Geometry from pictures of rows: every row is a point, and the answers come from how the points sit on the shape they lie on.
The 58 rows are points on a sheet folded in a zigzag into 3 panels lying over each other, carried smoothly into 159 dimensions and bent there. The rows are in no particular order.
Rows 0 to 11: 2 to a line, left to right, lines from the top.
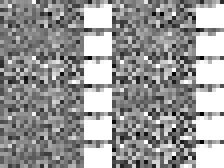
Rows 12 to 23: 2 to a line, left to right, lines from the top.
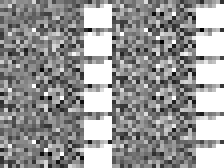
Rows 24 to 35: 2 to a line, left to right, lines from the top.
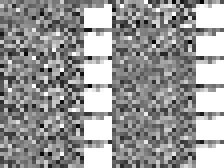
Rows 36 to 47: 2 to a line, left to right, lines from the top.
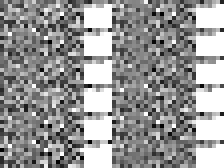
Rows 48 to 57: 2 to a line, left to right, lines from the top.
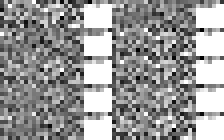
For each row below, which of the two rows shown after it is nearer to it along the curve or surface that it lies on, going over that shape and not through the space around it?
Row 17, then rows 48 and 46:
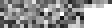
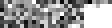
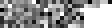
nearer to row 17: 46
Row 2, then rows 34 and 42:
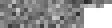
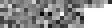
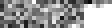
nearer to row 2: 42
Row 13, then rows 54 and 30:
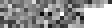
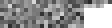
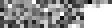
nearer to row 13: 54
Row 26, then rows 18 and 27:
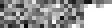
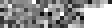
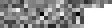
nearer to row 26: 27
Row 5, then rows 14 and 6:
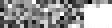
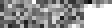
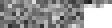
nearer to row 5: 14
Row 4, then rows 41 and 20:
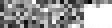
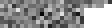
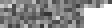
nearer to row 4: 20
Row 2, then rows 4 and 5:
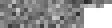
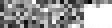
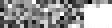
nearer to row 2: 4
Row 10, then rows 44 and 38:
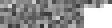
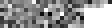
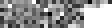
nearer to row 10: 38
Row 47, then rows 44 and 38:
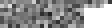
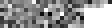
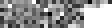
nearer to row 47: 38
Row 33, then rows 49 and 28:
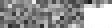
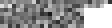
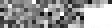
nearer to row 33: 49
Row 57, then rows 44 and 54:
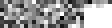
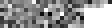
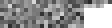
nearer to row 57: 44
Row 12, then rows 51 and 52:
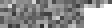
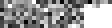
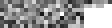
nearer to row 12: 51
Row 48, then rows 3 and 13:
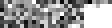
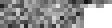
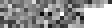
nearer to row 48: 3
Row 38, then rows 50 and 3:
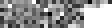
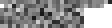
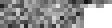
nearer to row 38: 50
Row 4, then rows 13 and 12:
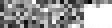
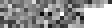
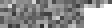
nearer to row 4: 12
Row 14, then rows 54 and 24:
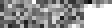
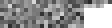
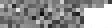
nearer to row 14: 54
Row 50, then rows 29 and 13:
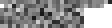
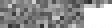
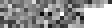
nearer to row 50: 13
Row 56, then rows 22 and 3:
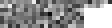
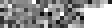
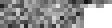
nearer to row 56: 22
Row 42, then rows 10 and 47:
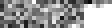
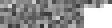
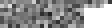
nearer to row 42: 10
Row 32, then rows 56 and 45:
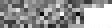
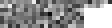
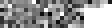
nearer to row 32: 45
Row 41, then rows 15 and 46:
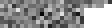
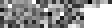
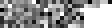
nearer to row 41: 46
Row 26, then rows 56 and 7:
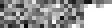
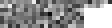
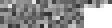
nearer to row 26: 7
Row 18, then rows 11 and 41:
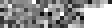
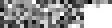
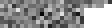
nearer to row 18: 41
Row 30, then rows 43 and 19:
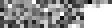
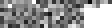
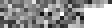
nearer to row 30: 43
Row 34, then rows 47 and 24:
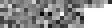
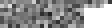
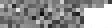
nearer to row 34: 24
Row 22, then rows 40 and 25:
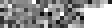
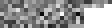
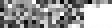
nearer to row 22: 40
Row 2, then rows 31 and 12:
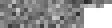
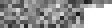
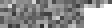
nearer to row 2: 12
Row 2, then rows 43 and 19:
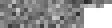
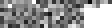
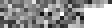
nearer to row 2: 43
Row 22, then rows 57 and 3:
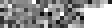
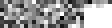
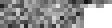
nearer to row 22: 57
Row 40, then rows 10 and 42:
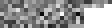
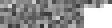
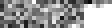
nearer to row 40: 42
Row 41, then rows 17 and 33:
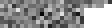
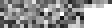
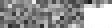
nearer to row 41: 17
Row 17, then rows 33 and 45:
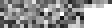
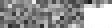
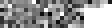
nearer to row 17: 45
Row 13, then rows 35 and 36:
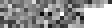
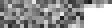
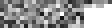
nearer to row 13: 36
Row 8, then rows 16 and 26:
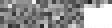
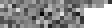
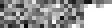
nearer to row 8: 26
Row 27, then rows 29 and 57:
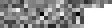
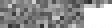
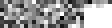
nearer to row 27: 57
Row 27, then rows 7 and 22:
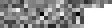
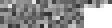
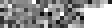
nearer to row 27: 22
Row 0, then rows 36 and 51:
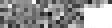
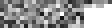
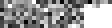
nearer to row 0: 51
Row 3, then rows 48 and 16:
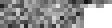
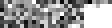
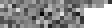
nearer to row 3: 48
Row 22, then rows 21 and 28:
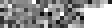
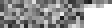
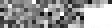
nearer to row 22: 28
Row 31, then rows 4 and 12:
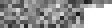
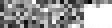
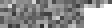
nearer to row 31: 4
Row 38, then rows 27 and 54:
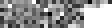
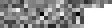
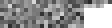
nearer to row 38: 54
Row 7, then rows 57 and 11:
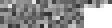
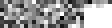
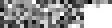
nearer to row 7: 11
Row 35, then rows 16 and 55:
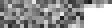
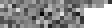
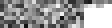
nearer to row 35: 55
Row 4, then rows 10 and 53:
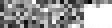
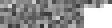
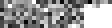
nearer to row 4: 53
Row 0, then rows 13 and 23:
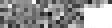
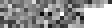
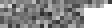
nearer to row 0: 23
